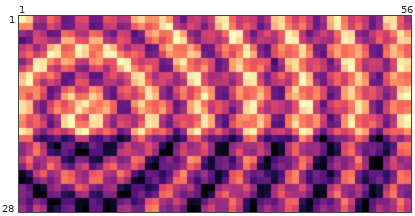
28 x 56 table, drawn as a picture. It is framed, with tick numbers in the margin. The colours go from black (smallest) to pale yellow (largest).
Seam: horizontal, 60% of the way down, the top part higher. Rings: centred on the middle left. Mirror symmetry: none.
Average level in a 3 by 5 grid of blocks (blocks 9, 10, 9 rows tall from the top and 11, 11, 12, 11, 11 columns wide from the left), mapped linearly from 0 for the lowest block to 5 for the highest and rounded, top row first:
44545 / 43434 / 00101
